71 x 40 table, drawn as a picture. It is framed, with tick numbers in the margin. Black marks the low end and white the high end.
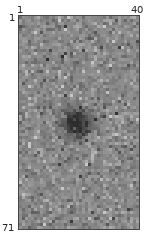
Dips: one, in the centre. Stripes: none. Ninth with the lowest average: centre. Average level on the scale: 50%. Seam: none. Odd rows or columns: none.
